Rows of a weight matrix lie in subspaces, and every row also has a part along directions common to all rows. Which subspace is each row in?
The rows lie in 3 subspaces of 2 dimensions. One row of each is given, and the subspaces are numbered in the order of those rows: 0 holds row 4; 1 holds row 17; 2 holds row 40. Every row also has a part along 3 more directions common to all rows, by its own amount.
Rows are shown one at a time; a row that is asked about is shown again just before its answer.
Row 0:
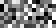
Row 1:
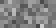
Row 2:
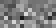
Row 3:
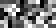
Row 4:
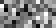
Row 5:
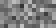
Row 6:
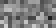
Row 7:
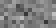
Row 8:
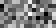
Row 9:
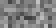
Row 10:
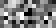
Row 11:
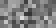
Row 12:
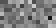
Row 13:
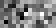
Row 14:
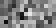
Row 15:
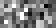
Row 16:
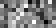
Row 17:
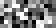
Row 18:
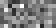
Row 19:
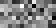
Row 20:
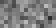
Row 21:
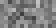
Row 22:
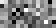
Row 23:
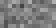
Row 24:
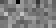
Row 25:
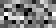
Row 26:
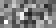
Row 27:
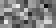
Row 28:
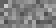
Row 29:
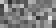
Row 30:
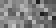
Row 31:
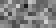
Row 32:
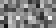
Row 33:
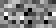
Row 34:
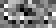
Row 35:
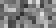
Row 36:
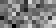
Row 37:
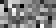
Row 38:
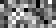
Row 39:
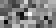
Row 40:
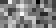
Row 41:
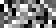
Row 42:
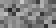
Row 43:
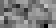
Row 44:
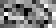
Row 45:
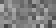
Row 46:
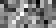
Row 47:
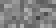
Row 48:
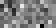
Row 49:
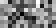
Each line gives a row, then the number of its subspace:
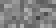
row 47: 0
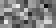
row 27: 1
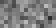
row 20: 1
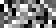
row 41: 0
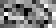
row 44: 1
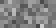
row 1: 0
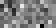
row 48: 0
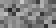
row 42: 2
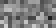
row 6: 2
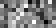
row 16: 2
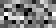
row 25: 1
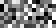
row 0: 0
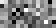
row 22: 2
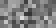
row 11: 1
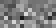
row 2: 1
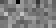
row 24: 2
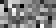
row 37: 0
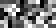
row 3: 2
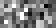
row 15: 1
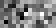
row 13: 1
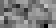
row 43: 1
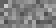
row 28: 1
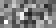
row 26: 1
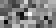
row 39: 1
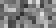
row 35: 2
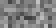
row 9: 2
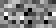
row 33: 1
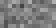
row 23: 0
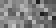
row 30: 2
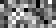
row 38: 2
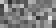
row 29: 0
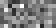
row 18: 0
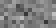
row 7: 1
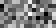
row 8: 0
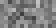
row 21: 2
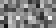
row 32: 2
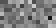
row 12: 0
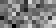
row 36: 2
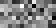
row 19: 0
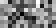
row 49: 2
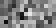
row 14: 1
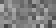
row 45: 0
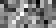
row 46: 2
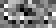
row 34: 1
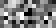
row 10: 1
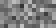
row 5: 0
